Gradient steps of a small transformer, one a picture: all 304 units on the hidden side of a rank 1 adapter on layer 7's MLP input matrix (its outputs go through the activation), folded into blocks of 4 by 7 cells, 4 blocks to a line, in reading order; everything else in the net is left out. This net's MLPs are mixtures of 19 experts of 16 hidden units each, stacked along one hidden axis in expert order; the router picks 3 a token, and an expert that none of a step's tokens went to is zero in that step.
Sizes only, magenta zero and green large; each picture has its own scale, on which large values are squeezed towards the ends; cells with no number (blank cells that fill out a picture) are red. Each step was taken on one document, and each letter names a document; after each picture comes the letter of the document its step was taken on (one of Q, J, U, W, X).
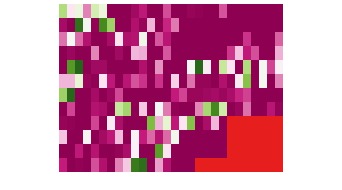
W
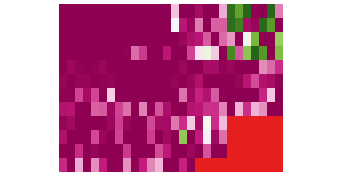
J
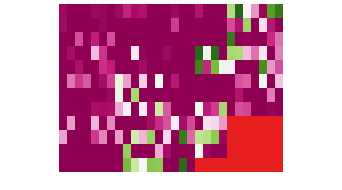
J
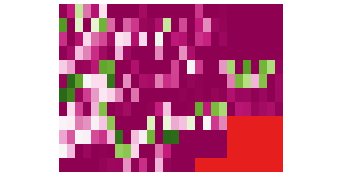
W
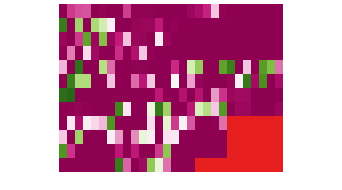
W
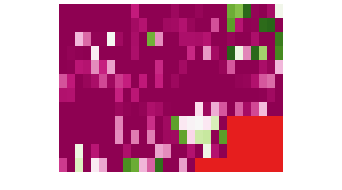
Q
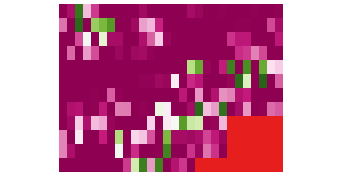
W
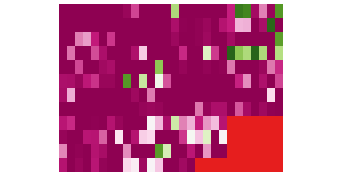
Q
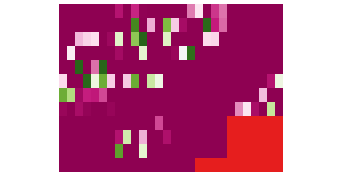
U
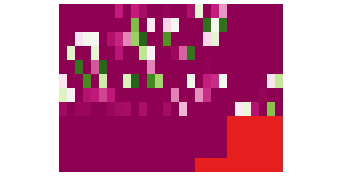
U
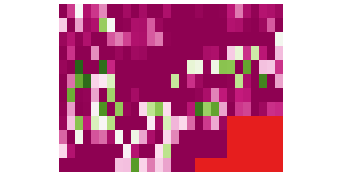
W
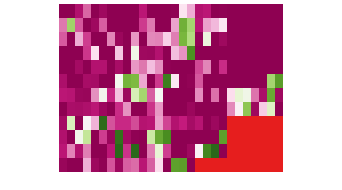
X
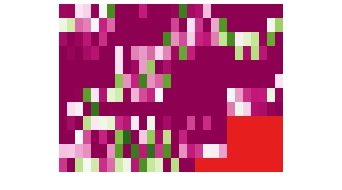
X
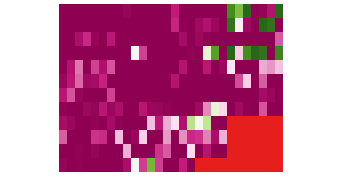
Q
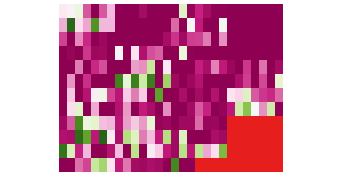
X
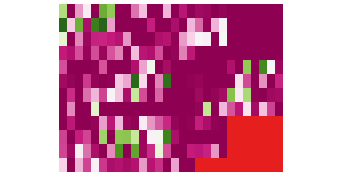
X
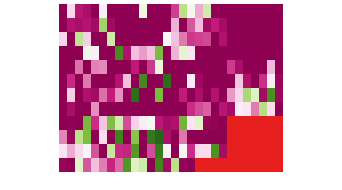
X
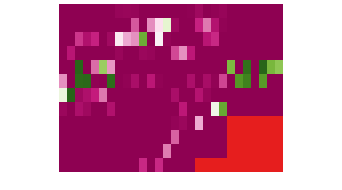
U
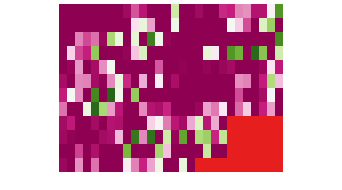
Q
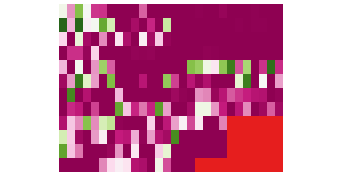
W
